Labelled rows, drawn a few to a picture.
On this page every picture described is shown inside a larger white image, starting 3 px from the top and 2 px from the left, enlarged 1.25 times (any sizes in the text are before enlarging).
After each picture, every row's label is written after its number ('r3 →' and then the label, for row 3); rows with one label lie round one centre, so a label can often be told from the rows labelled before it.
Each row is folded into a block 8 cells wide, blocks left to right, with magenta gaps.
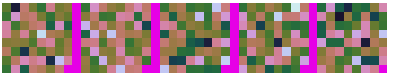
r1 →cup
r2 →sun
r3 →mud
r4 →mud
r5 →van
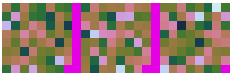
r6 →cup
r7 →sun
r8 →mud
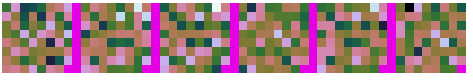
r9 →van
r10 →mud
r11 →mud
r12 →cup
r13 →mud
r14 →cup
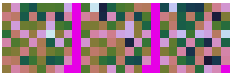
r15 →van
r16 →van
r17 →van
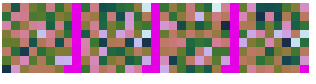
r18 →cup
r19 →van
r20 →mud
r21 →van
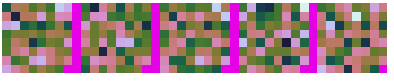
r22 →mud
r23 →cup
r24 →mud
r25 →van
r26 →mud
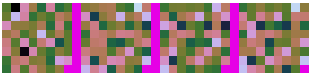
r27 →cup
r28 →mud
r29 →mud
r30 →mud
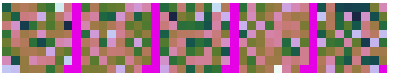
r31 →mud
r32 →sun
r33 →mud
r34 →sun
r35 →van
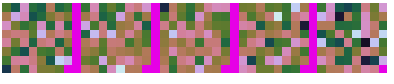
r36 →cup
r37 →sun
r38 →sun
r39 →mud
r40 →van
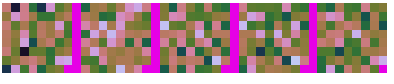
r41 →cup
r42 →sun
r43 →cup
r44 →cup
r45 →cup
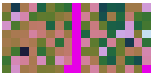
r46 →cup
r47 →van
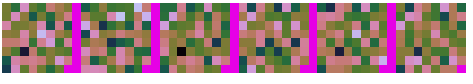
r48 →cup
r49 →mud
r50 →cup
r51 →cup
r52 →cup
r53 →cup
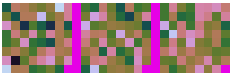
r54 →mud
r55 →cup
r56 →sun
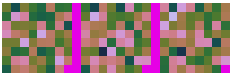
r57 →cup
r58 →cup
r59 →cup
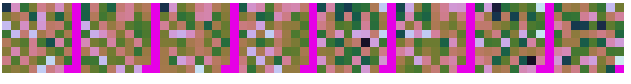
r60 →sun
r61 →sun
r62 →sun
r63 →sun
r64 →van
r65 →sun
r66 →van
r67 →mud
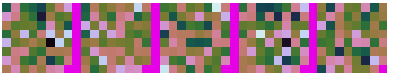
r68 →van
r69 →sun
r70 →mud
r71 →van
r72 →cup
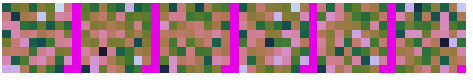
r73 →mud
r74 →cup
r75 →cup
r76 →mud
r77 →cup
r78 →van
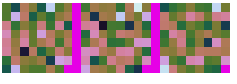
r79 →cup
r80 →mud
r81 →mud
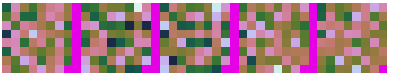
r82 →sun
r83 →mud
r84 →mud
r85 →sun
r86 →sun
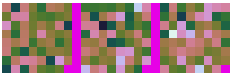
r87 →cup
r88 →mud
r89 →sun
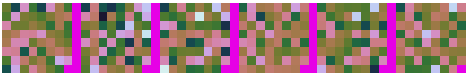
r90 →cup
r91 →van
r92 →mud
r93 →sun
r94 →mud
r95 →sun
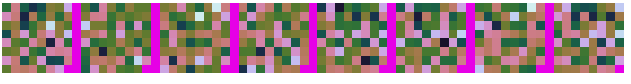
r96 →van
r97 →cup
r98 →mud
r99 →cup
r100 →van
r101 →van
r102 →mud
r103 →van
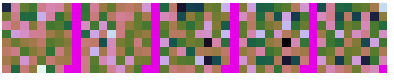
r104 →sun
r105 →sun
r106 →van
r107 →van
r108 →van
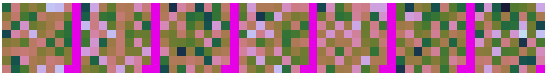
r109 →sun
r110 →sun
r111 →cup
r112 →sun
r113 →sun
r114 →cup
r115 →van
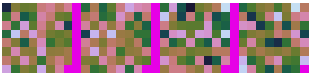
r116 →sun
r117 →sun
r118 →van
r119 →mud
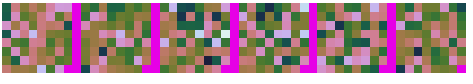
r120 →sun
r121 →cup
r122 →van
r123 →van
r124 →mud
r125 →cup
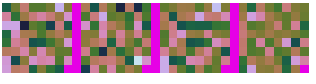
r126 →mud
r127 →cup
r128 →mud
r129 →cup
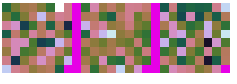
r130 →mud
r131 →sun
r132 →van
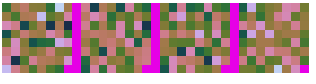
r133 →mud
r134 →cup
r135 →cup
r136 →sun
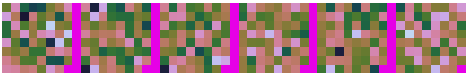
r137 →van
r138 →cup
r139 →cup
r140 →sun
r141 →cup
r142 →sun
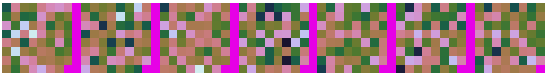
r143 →sun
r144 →mud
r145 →sun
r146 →van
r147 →cup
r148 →cup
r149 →cup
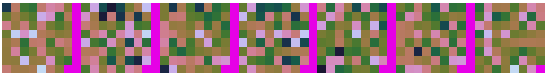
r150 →sun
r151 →van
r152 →cup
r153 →van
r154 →cup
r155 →cup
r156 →sun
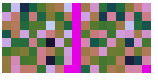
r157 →van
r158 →van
